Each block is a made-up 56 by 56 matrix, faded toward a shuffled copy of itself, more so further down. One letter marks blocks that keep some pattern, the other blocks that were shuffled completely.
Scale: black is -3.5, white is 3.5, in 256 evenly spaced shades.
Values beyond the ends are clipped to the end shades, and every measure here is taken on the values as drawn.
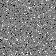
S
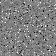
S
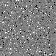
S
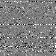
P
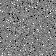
S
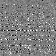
P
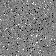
S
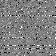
P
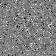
S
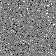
S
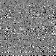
P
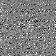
P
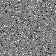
S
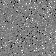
S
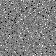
S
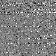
P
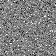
S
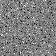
S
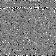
P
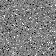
S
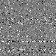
P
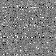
P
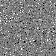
S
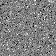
S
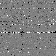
P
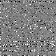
P
